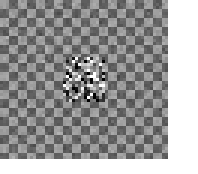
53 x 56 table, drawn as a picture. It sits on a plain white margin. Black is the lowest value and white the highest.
Grain: checkered. Average level on the scale: 50%. Odd patch: rougher, in the centre. Mirror symmetry: none. Roughest part: centre.
